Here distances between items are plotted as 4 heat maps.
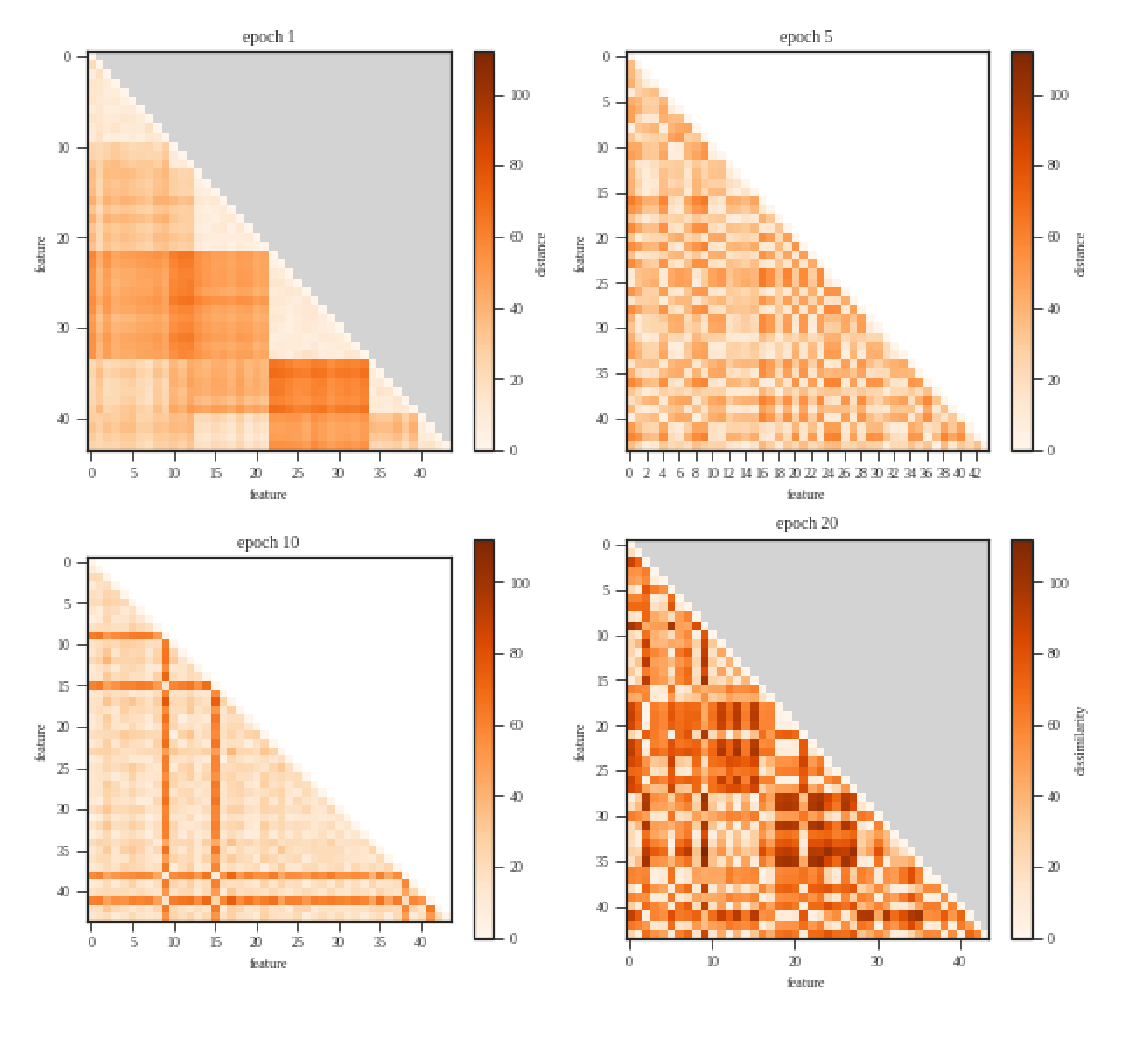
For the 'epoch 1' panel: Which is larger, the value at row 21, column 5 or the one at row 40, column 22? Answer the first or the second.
the second
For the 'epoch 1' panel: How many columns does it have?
44
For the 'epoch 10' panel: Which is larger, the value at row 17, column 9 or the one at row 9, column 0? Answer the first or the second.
the first
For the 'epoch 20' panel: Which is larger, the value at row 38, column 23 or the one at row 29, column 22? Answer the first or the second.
the second
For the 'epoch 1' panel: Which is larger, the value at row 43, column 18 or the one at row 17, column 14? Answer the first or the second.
the first
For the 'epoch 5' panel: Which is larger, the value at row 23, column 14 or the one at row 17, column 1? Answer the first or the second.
the second
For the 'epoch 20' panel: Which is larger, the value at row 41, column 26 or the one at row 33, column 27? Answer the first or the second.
the second
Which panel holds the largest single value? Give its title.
epoch 20
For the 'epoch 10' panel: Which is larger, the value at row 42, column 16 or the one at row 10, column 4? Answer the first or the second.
the second
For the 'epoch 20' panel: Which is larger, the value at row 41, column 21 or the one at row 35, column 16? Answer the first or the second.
the first
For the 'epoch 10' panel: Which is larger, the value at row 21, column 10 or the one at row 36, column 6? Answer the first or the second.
the second
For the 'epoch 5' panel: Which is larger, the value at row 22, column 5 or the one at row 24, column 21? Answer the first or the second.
the second
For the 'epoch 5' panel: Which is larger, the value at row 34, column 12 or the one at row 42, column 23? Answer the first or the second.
the first
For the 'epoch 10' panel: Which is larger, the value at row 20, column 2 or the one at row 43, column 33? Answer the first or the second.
the first
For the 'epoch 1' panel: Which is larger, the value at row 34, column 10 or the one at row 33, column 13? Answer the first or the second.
the second
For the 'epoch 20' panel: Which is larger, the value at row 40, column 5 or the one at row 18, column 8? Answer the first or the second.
the second
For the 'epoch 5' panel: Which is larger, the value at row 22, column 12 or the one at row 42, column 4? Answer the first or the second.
the second
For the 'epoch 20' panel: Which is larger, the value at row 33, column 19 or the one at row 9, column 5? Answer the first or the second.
the second
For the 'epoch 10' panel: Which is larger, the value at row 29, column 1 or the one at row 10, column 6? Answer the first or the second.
the second
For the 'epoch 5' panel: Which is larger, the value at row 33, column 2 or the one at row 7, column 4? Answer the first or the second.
the second
